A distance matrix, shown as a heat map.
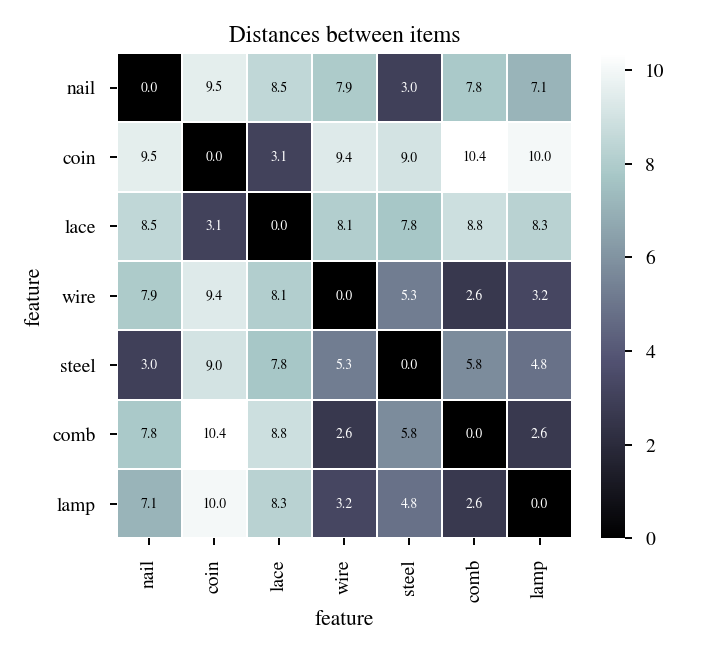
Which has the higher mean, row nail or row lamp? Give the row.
nail
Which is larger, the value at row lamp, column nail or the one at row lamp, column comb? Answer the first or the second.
the first
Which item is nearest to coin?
lace
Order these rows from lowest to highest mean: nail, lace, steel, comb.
steel, comb, nail, lace
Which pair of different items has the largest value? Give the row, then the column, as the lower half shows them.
comb, coin
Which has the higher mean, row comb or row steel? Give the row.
comb
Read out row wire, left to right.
7.9 9.4 8.1 0.0 5.3 2.6 3.2
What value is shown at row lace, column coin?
3.1
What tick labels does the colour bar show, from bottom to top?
0, 2, 4, 6, 8, 10
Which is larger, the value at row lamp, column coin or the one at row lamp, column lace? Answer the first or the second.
the first
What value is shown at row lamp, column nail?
7.1
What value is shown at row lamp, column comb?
2.6
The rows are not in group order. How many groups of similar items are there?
3
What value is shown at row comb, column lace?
8.8
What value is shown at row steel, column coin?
9.0
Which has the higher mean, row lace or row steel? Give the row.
lace
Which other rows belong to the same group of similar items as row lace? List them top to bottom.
coin
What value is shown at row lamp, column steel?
4.8
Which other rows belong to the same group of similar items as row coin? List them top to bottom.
lace
